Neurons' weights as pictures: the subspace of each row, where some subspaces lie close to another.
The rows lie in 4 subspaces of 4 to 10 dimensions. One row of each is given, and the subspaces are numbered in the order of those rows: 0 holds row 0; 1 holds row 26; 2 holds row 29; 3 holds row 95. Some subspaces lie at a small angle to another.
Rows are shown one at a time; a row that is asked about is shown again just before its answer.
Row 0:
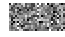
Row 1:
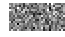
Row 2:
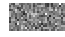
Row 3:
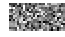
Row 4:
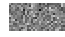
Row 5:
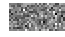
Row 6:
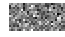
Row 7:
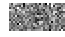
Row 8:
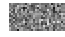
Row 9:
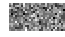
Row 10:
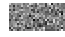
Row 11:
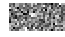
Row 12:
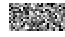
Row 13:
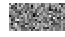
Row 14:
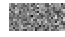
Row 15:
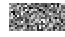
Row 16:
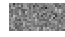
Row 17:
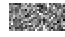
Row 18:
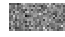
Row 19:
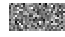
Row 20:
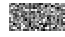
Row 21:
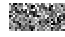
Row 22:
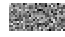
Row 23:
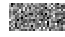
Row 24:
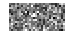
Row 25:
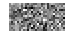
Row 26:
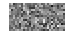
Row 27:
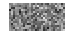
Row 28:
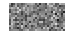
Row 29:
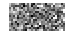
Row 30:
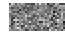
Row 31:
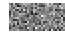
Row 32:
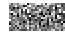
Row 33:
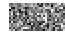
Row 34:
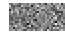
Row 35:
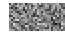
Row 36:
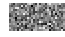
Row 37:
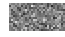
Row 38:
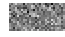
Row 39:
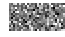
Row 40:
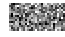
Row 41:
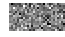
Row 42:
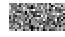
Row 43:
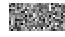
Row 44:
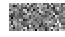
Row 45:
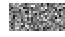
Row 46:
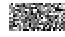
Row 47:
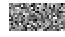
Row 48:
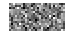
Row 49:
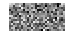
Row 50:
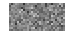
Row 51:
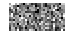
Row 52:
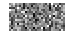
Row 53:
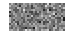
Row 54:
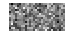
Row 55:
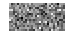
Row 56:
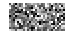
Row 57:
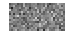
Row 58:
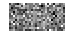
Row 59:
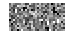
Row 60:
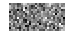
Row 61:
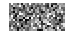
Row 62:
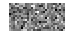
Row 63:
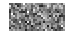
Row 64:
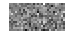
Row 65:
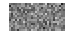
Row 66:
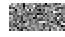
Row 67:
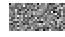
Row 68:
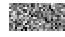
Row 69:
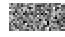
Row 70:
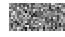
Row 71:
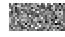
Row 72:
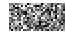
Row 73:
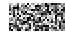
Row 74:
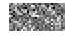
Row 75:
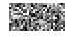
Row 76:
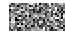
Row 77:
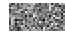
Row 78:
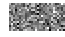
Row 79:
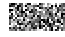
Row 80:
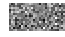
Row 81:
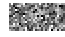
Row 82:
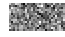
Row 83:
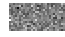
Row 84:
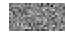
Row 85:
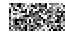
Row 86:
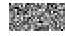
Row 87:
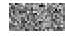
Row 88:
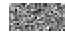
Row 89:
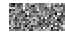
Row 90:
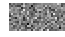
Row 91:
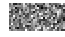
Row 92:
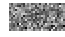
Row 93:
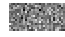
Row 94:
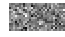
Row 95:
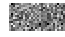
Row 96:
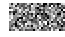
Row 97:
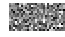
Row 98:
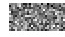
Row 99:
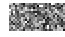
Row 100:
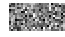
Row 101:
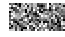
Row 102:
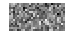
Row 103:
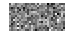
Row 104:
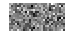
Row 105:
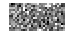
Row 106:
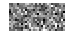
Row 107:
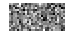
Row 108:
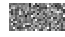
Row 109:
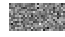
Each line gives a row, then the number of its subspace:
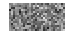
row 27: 2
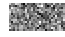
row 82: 2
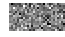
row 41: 3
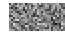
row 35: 1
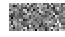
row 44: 2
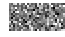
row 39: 2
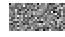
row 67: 3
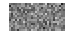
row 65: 3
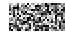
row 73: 3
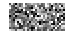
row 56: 1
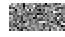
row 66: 3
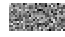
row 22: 3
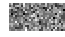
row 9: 1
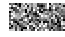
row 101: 2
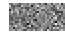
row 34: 1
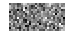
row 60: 2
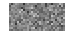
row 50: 1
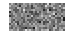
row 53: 2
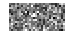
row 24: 1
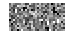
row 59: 3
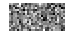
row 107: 2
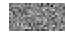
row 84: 2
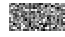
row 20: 2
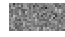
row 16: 1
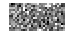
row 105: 3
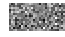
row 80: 0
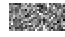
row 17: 2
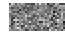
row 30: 0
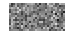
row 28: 0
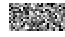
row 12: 2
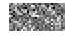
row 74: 1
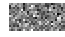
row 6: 0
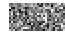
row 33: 2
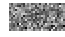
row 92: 2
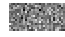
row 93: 3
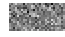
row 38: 1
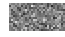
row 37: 1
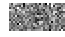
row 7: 0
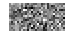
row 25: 2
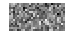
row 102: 3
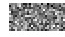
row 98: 2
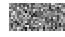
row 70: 2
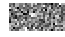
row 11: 1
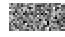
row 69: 3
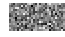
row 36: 3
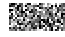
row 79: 3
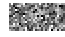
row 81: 2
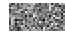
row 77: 0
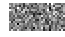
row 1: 0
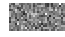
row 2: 1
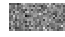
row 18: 2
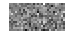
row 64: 1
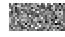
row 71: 1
